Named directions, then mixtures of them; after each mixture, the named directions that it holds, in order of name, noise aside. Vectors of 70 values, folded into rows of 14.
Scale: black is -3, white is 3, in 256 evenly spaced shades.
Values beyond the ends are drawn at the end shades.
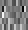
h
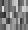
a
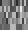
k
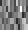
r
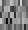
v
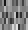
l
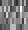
k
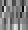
h, l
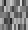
l, v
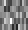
l, v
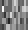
a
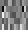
h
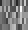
k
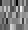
k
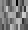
k, r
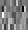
h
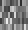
v
